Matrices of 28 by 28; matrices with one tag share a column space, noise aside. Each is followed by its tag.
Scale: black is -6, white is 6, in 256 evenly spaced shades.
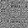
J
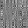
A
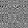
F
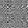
F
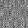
A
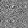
J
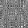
A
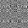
J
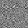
F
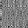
A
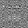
F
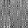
A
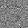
F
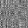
A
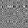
J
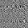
J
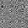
J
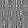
A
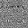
J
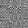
F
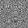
J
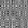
A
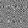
J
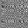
J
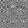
J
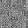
A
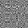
F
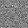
F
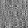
A
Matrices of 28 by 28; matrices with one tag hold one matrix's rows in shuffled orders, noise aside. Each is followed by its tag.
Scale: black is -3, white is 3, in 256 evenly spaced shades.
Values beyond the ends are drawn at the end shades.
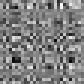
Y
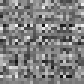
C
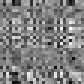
Y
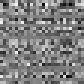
C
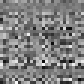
C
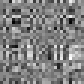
Y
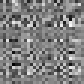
Y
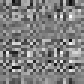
Y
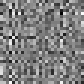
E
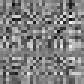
Y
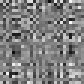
Y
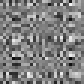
Y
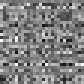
C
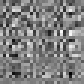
Y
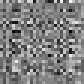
Y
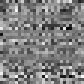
C
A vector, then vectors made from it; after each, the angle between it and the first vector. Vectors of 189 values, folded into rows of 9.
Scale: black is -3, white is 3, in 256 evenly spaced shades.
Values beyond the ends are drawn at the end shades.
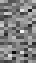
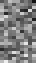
nearly opposite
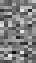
nearly parallel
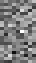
nearly parallel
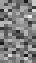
partly aligned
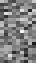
nearly parallel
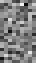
orthogonal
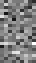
partly opposed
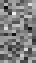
orthogonal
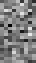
partly opposed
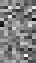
partly opposed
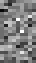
partly aligned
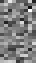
partly opposed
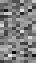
nearly parallel
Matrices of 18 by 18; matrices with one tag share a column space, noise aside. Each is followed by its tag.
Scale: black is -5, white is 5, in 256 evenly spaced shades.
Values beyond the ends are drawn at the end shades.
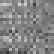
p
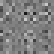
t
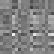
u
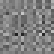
u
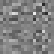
t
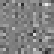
p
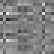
t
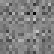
t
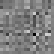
u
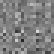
p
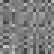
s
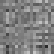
s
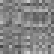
s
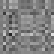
u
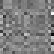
u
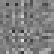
p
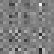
p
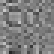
s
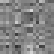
s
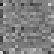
p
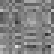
s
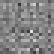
p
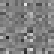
p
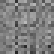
s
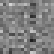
p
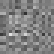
u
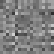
u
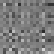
p
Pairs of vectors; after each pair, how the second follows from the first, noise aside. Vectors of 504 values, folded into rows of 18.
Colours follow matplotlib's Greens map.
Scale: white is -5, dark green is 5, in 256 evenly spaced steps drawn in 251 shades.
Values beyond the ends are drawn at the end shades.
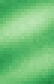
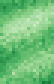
copied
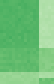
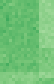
shrunk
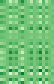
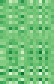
copied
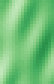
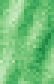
copied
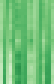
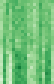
copied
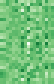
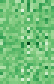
sign-scrambled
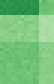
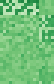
sign-scrambled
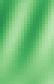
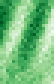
scaled up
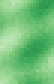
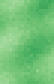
shrunk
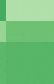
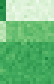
scaled up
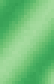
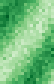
scaled up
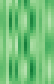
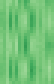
shrunk
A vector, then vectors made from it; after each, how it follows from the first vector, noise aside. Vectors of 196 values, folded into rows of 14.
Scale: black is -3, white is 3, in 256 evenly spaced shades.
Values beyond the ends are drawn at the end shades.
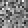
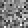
reversed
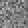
shrunk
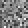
reversed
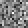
wrapped around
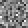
wrapped around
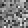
reversed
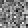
wrapped around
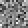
wrapped around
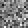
reversed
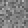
shrunk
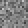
shrunk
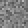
shrunk
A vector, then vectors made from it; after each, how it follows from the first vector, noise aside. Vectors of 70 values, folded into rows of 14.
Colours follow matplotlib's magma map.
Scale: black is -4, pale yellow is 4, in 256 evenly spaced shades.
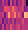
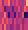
negated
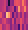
wrapped around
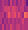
shrunk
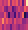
negated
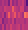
shrunk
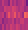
shrunk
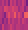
shrunk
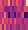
negated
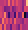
negated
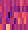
wrapped around
